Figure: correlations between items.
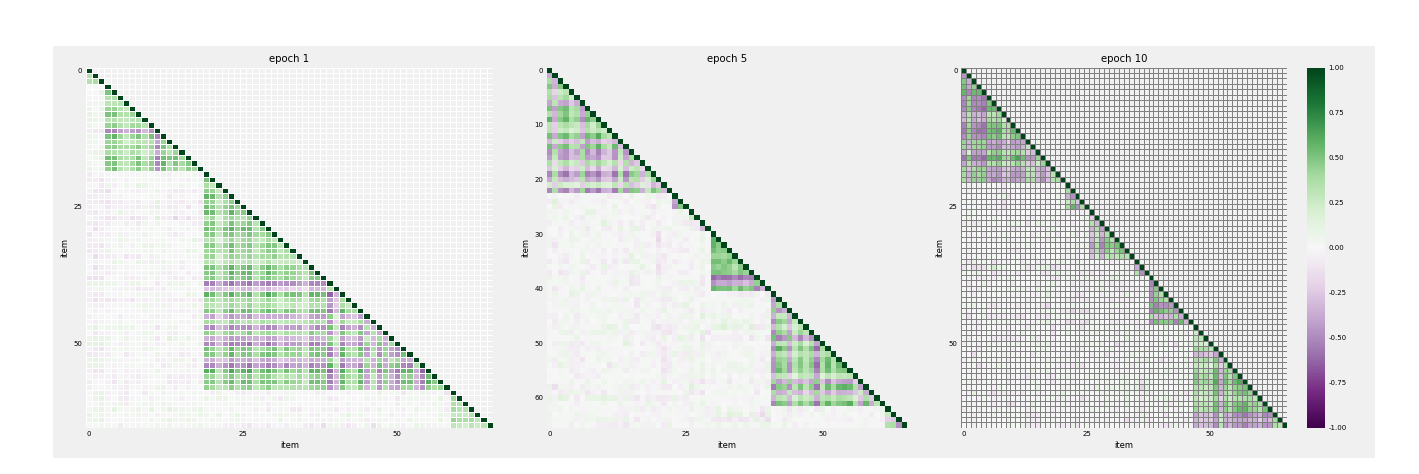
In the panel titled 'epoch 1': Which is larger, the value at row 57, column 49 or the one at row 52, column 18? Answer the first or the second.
the second
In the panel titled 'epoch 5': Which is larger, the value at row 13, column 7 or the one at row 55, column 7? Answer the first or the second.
the second
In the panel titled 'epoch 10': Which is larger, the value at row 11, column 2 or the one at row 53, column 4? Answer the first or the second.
the second
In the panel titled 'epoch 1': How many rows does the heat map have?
66
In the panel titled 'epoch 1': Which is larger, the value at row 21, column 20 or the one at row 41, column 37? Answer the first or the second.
the second
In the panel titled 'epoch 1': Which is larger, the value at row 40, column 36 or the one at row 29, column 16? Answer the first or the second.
the second
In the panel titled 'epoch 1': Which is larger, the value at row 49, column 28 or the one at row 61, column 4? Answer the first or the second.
the second
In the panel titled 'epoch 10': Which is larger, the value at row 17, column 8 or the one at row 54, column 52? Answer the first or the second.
the first
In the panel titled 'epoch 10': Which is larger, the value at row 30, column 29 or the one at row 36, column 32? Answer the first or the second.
the first
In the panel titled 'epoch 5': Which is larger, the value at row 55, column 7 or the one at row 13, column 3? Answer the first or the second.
the first
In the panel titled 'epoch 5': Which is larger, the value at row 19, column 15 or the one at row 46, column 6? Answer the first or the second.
the first
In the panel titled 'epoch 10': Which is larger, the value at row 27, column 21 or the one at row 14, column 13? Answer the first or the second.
the second
